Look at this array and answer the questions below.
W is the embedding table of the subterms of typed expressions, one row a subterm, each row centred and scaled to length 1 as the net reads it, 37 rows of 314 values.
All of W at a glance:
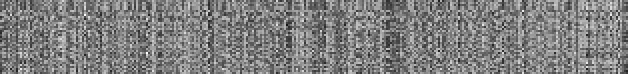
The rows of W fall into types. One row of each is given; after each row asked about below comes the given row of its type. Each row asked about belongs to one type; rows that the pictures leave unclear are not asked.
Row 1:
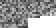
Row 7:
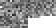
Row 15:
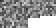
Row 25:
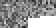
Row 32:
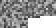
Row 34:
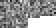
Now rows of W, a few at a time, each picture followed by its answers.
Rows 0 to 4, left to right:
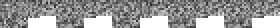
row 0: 25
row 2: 25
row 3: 1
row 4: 1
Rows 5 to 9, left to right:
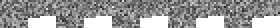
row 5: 32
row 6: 7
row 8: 15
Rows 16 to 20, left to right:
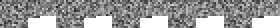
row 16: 32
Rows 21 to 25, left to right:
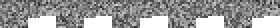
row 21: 25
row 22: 7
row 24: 32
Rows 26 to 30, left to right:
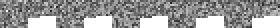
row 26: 7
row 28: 32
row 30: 25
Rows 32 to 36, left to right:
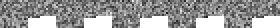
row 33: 1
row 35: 1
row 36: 32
